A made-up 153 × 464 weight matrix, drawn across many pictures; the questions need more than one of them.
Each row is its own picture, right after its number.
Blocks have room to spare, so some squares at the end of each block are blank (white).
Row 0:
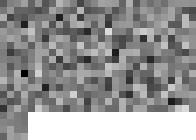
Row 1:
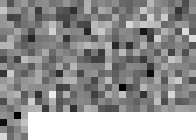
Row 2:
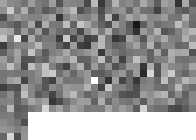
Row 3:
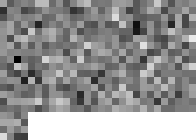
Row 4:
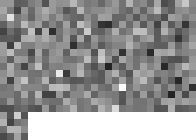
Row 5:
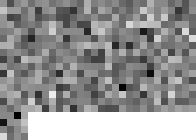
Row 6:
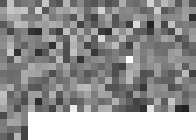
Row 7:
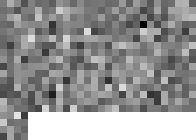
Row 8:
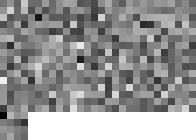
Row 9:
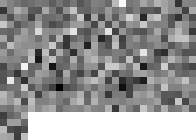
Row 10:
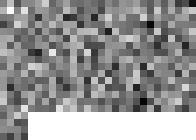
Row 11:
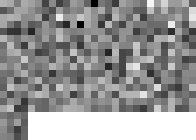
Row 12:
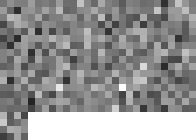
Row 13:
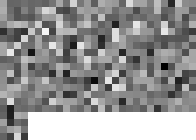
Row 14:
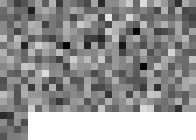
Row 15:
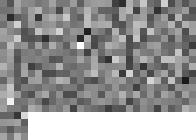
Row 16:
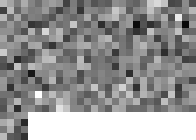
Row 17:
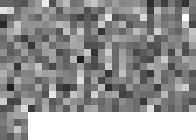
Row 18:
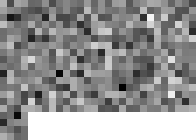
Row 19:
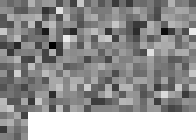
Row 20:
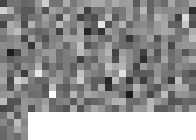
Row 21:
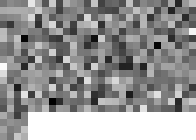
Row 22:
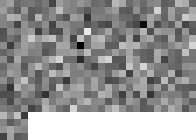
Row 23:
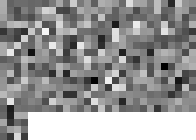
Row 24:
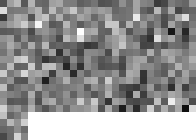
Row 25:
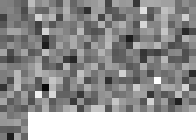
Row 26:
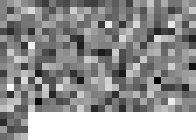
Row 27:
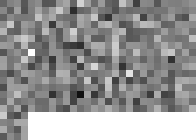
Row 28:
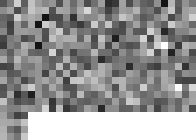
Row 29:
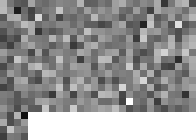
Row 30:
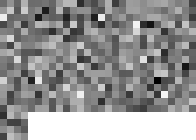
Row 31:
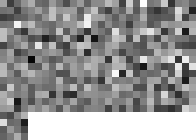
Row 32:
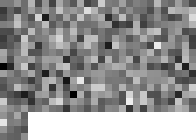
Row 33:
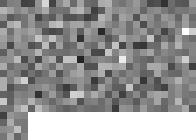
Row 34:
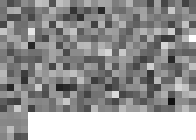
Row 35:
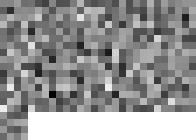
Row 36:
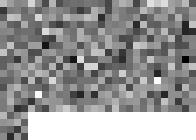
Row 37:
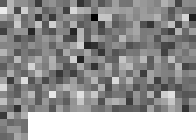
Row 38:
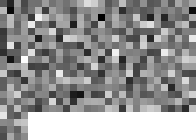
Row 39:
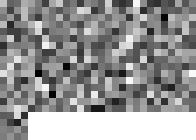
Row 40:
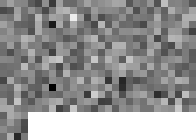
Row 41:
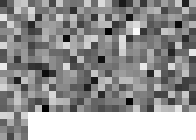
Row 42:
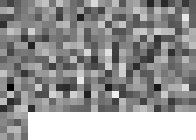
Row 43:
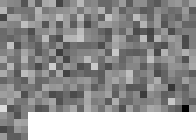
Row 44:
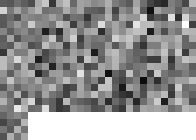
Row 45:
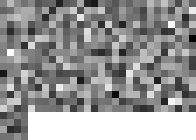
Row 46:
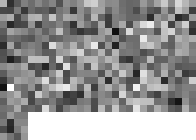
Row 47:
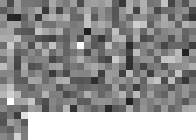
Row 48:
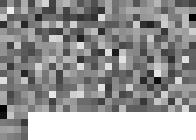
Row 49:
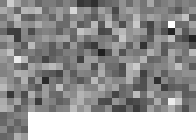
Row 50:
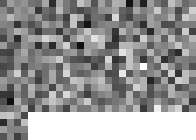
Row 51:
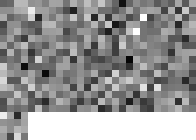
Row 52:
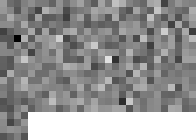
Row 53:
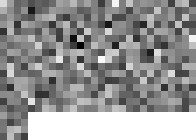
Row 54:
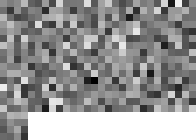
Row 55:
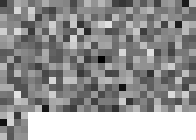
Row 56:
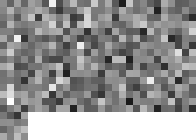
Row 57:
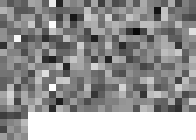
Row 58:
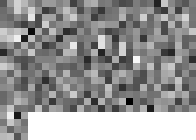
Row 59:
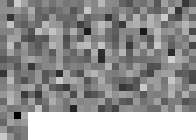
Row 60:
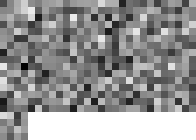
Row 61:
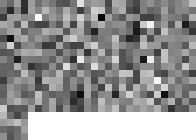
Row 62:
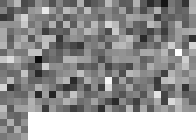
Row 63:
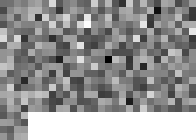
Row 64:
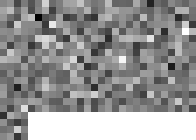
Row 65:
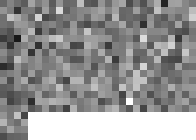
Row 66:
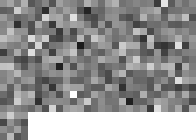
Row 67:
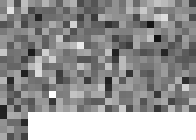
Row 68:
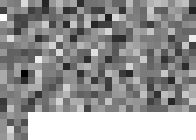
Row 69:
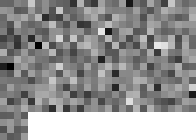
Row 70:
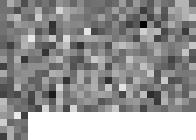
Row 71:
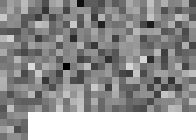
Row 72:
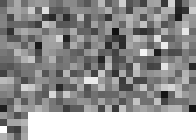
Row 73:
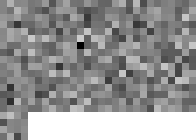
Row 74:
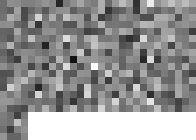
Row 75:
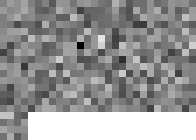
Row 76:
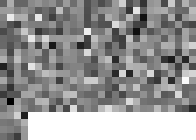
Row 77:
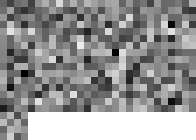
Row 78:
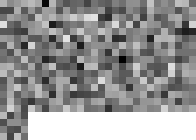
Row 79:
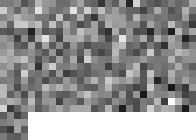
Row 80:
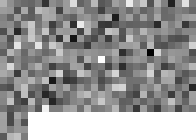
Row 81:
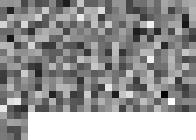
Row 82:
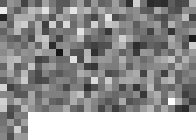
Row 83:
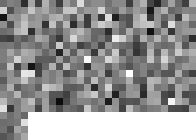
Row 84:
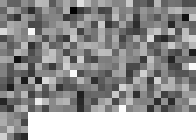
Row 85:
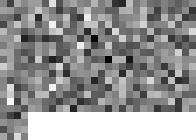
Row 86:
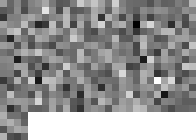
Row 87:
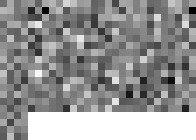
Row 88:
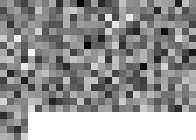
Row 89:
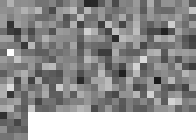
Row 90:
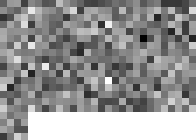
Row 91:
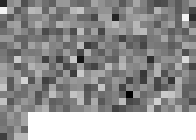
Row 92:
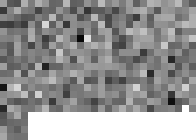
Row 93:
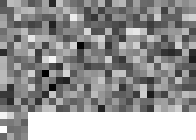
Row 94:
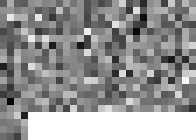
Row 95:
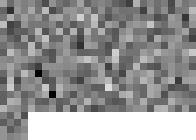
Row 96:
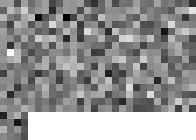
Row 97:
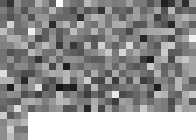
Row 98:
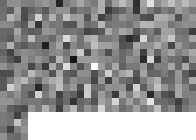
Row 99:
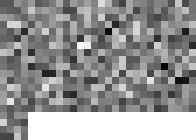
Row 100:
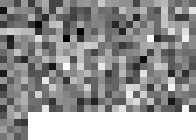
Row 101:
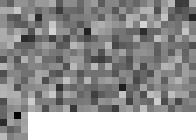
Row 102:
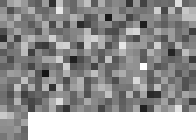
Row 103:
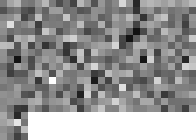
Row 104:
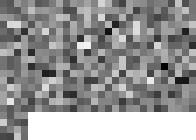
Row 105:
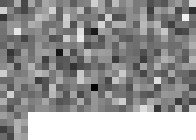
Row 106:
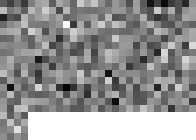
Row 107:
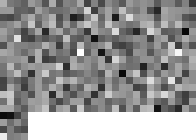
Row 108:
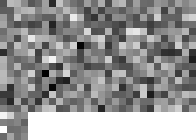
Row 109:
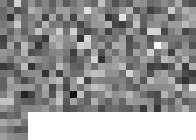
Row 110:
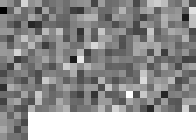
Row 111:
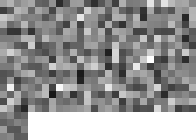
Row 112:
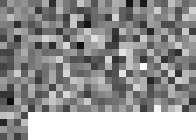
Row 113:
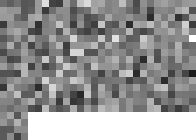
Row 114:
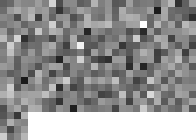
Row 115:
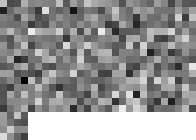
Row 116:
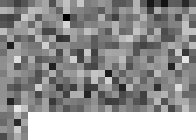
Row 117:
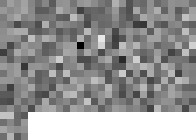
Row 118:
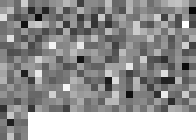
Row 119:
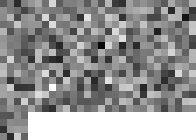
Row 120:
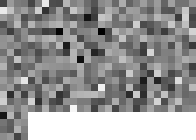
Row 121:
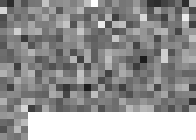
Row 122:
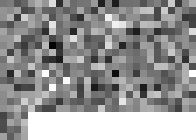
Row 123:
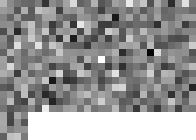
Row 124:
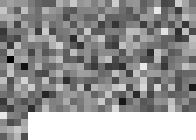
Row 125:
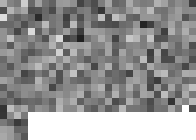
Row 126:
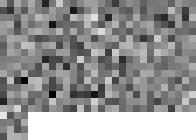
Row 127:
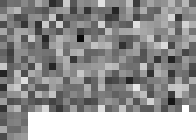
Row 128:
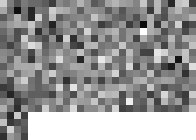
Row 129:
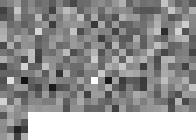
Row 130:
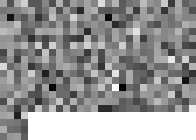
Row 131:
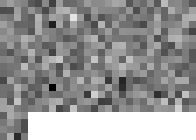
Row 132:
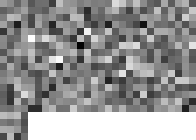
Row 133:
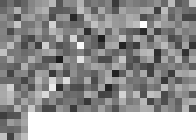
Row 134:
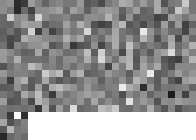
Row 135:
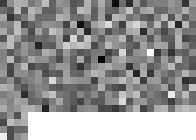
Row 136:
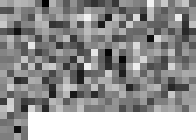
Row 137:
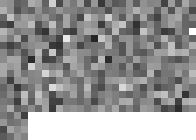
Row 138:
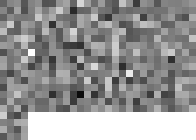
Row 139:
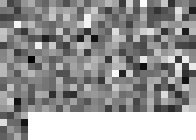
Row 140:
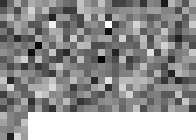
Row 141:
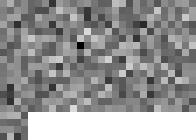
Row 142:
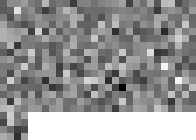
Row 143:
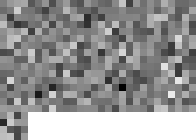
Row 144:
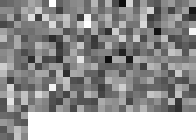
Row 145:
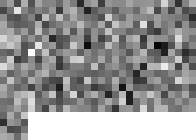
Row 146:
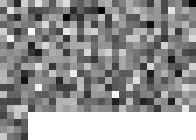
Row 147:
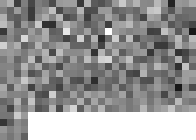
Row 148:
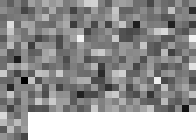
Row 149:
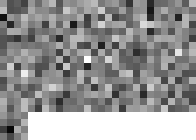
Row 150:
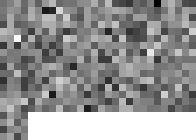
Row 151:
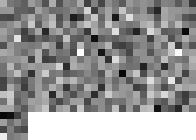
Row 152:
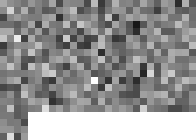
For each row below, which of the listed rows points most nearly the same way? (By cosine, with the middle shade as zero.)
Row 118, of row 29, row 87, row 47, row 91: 87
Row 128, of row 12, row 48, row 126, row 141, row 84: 12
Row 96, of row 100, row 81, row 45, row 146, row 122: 45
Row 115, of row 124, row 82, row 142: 124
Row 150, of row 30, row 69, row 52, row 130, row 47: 69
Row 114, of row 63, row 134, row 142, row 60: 63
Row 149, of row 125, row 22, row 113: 113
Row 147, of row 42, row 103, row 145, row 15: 145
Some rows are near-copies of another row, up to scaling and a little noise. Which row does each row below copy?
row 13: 23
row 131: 40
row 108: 93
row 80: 123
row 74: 98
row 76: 94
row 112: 50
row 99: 104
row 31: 139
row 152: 2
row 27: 138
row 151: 107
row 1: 5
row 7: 70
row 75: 117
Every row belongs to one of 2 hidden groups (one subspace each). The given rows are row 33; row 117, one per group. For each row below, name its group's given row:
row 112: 117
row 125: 33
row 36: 33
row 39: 33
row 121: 33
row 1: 117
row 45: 33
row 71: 33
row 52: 117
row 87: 33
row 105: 33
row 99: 117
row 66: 117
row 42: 33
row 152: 117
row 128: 117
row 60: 117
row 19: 117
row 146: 33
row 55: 117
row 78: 33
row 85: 117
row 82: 33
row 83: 33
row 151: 117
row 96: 33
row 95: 33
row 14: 117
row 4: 117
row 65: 117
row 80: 117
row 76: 117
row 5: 117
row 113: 33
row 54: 117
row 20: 33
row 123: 117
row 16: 33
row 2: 117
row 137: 117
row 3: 33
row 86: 33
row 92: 33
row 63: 117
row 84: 33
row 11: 33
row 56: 117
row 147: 117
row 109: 117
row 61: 33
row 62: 33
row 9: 117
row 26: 33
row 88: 117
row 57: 117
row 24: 33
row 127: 33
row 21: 117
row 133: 117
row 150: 117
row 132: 117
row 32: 117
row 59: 117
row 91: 33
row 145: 117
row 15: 117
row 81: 33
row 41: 117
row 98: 33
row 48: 33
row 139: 117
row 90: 33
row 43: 33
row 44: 33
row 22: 117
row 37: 33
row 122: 117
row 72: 117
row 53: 117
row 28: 117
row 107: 117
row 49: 33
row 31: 117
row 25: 33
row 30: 33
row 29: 117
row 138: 33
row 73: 117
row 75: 117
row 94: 117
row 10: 33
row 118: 33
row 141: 117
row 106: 33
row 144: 117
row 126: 33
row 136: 33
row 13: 117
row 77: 33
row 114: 117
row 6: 33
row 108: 117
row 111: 33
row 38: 33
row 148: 33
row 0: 33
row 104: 117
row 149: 33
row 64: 33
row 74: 33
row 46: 33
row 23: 117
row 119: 117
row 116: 33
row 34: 33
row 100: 33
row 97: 33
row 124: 117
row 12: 117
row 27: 33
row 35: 33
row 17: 33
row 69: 117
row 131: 117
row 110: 33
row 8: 33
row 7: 117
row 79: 33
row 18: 117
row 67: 33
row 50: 117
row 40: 117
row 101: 117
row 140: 117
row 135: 117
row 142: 117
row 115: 33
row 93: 117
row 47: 117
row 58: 117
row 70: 117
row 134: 117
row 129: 117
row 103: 33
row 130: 117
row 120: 33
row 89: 33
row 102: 117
